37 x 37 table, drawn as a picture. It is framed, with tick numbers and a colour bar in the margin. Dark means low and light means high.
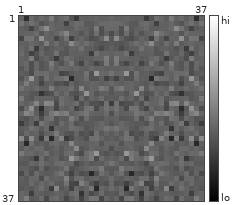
Mirror symmetry: left to right. Histogram: heavy tails on both sides. Stripes: none. Slope: none. Grain: fine. Seam: none.
